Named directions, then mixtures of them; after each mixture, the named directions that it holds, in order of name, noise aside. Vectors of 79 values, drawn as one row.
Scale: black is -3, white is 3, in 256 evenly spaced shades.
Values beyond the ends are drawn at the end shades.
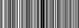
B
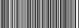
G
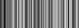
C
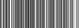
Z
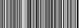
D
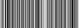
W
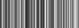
B, C, Z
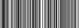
B, G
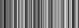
C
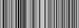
B, D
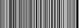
D, G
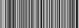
B, G, W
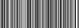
D, G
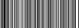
C, G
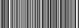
G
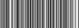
G, Z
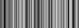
C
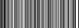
C, G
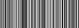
D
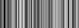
C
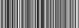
B, G, W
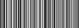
B, W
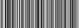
B, W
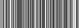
C, Z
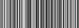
B, D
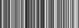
B, C, Z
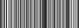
W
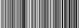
C, D, Z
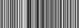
B, D, G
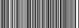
G
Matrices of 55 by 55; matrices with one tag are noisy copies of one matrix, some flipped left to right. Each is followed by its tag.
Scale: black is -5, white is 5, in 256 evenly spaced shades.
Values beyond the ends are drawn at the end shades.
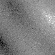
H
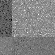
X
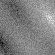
H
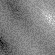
H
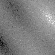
H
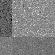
X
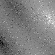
H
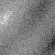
H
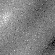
H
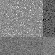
X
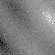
H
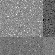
X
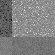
X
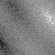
H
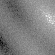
H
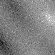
H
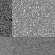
X
